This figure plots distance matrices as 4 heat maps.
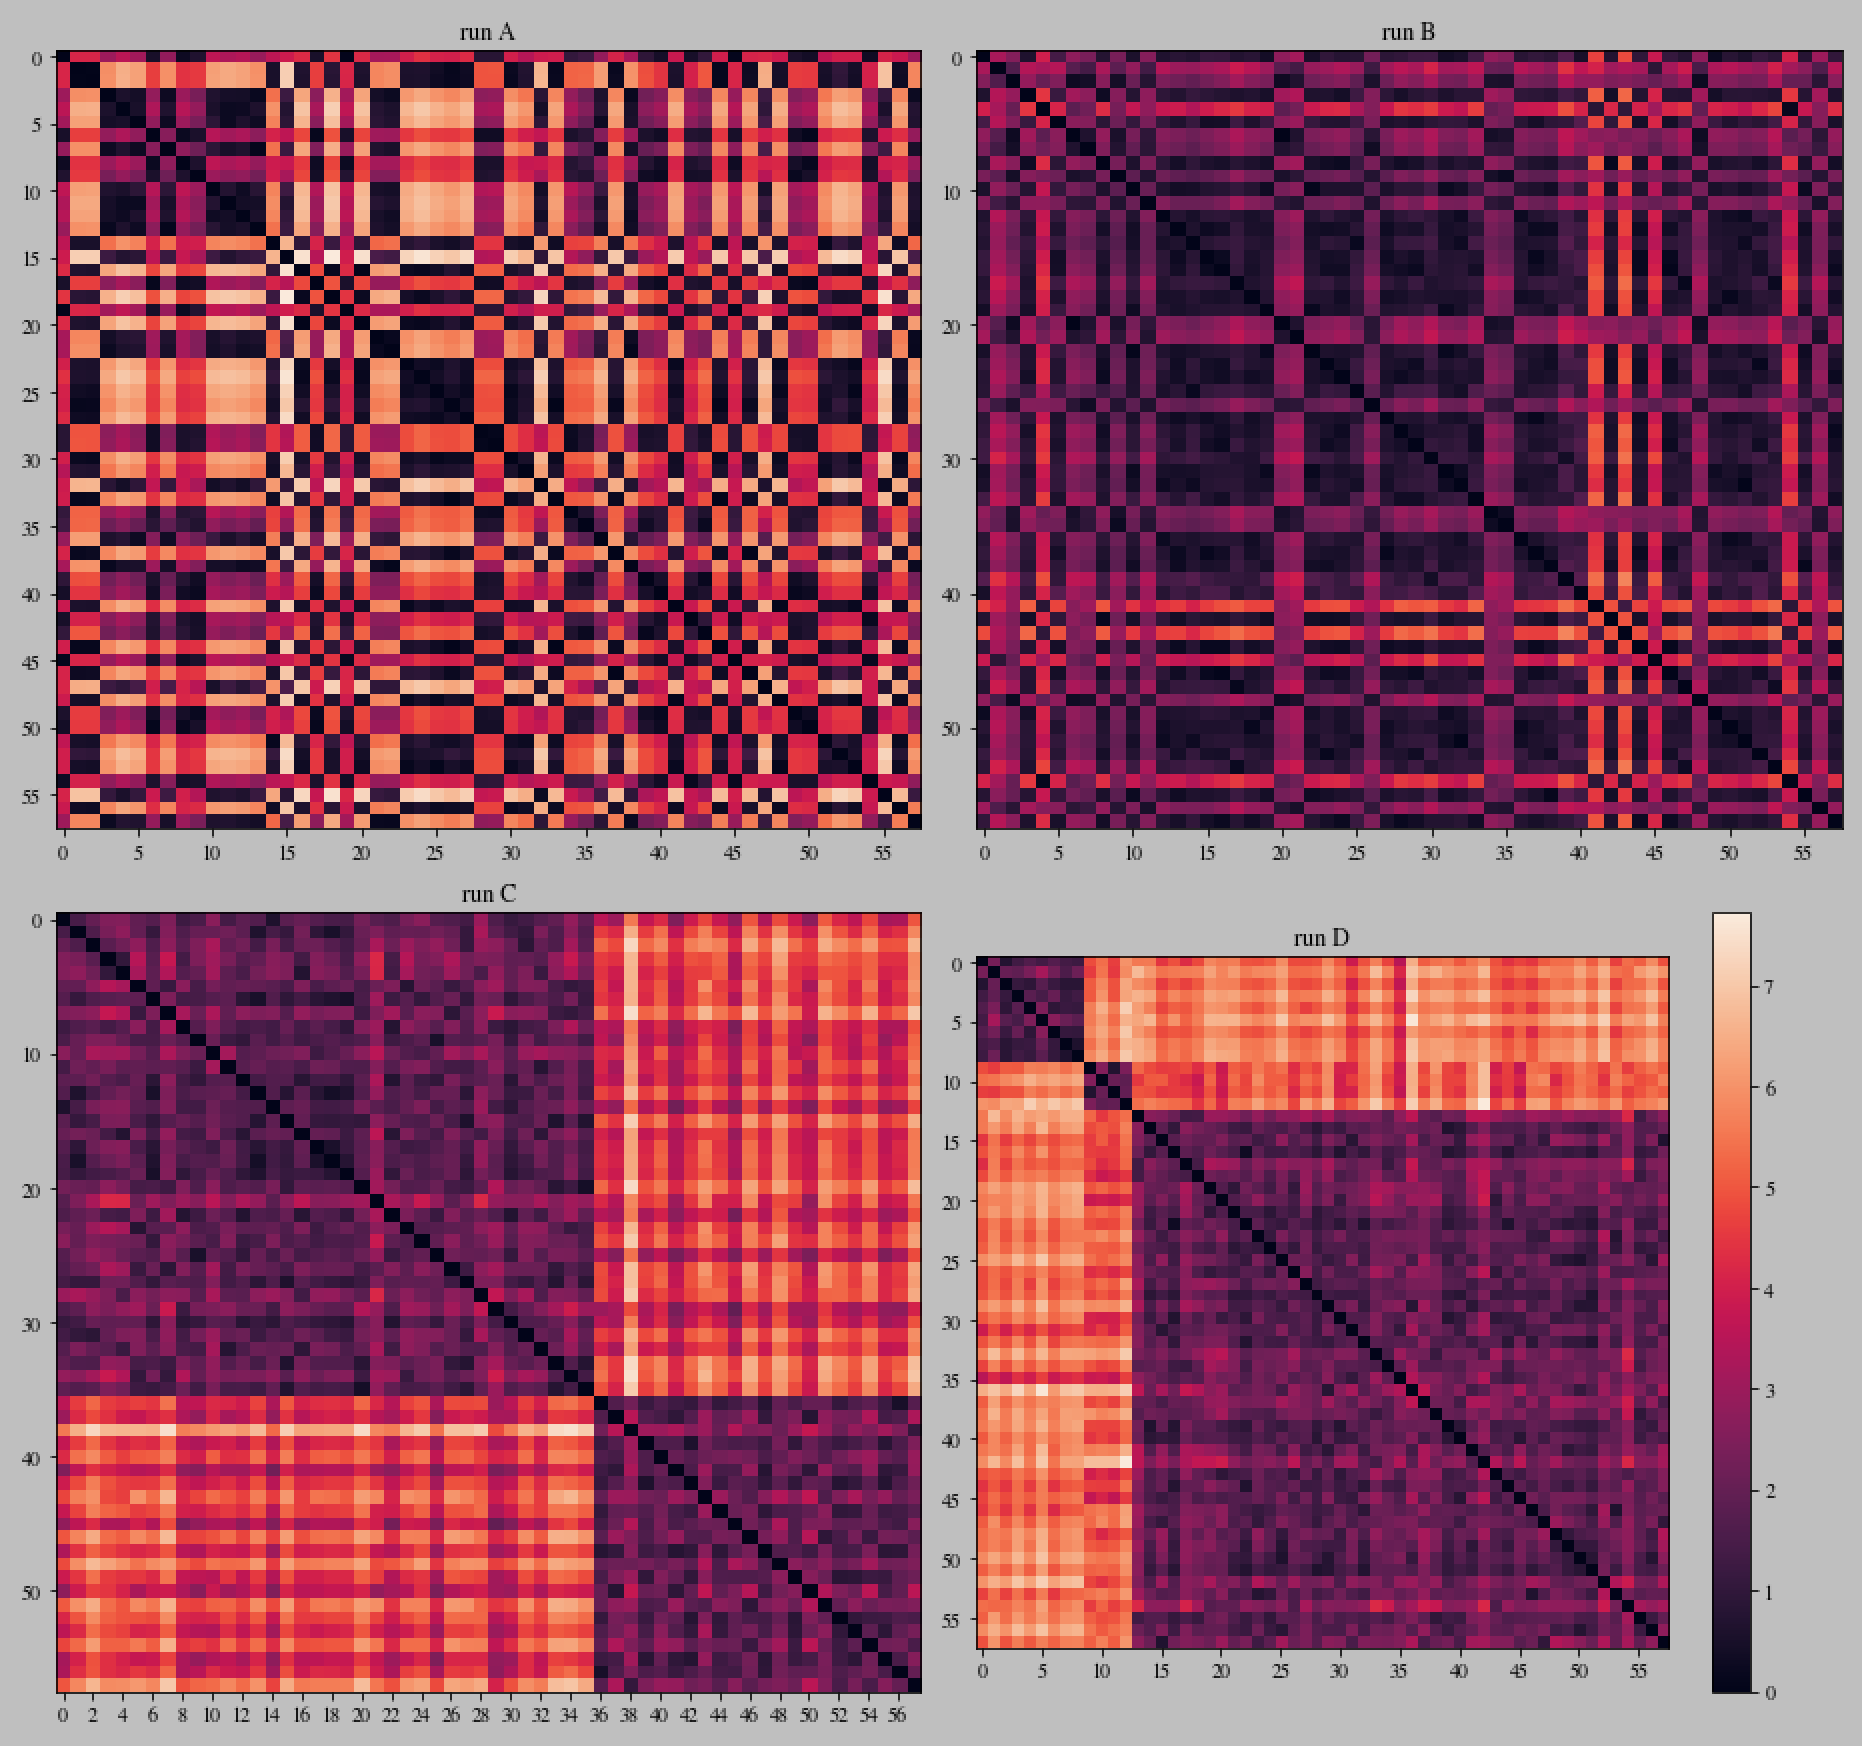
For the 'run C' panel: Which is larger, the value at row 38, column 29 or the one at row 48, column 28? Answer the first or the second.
the second
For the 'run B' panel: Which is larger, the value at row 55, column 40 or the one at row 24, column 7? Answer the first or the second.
the second
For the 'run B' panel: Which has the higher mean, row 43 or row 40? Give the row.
43
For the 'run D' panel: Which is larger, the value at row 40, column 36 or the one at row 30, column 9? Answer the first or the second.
the second
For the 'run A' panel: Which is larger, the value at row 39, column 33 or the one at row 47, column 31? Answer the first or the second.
the second
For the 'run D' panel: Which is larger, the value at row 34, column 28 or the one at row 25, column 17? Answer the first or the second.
the second
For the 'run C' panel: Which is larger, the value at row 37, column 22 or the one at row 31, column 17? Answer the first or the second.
the first
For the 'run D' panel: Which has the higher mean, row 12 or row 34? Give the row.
12
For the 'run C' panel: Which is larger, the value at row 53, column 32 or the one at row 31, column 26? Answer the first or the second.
the first
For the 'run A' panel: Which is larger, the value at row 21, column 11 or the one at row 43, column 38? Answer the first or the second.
the second
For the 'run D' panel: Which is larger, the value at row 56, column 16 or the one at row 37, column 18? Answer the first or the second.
the second
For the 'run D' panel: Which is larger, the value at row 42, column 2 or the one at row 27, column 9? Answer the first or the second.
the first
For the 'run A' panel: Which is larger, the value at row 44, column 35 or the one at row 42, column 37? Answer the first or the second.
the first
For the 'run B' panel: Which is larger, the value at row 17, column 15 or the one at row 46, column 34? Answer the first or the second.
the second
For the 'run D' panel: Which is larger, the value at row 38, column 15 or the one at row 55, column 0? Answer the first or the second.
the second
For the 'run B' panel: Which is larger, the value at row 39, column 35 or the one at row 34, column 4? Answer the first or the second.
the first
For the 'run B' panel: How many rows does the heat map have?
58
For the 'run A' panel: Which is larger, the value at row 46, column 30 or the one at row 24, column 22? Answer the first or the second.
the second
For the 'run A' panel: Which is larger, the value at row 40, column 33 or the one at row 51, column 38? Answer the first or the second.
the second
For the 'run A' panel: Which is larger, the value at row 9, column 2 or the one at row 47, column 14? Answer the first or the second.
the second
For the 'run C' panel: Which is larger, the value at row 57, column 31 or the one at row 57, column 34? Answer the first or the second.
the second
